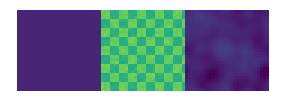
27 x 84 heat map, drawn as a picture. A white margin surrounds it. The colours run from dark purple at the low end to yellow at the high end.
The table splits into one row of 3 panels. Panel 1,1: very low, flat. Panel 1,2: high, checkered. Panel 1,3: very low, blotchy, faint in contrast.
